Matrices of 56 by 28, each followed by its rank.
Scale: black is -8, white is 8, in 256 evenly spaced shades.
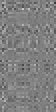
three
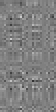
three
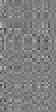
three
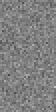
full rank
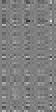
two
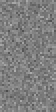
full rank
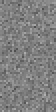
full rank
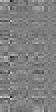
three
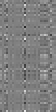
two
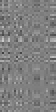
three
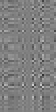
two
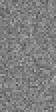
full rank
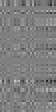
two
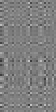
two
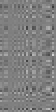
two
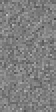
full rank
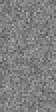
full rank
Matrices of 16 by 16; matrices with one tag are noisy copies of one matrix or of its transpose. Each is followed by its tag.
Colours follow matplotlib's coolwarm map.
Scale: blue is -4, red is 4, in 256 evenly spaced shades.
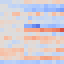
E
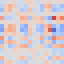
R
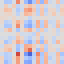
R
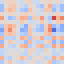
R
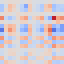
R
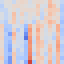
E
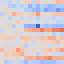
E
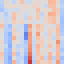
E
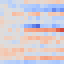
E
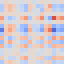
R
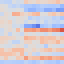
E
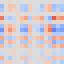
R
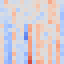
E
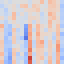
E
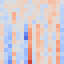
E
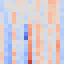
E
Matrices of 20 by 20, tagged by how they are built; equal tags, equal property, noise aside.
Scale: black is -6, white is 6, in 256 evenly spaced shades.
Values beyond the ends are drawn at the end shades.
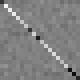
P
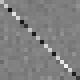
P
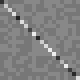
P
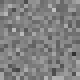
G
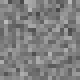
G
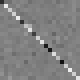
P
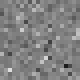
G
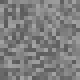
G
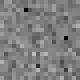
G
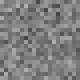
G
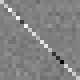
P
